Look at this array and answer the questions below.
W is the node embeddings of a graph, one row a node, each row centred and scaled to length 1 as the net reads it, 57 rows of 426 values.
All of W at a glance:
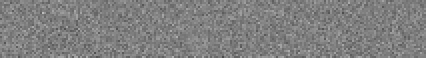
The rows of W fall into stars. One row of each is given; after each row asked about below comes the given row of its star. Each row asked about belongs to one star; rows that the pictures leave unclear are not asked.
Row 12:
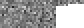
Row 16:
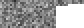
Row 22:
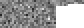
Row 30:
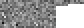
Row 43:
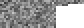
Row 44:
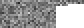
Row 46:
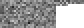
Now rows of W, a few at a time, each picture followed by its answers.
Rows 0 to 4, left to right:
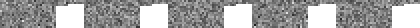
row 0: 12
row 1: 43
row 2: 43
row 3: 12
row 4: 16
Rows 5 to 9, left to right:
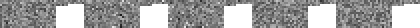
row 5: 44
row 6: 44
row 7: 16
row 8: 46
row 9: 12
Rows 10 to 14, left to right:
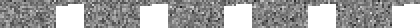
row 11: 22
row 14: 12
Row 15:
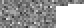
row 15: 16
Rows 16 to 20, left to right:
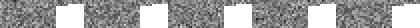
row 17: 46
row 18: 12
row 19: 16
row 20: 44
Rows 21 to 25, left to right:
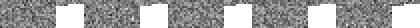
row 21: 30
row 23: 30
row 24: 12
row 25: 44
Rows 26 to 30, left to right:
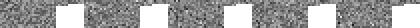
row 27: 16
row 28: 44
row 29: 44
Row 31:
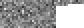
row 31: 46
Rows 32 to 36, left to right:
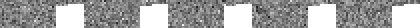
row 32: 12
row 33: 43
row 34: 22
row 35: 44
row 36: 43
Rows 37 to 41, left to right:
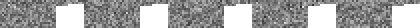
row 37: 16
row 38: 43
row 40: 16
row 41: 46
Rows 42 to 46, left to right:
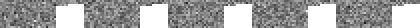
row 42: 12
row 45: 44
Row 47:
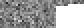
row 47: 43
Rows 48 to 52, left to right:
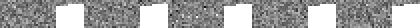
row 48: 44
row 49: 16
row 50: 30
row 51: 22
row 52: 46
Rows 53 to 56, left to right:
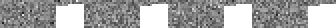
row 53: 46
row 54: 22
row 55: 16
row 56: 12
